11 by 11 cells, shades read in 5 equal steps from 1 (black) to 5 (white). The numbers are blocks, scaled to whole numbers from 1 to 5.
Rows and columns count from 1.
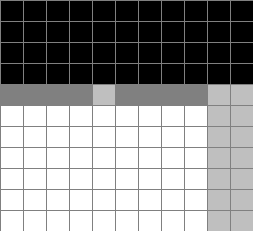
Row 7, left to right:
5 5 5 5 5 5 5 5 5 4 4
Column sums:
37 37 37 37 38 37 37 37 37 32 32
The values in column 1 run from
1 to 5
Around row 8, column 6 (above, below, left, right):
5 5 5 5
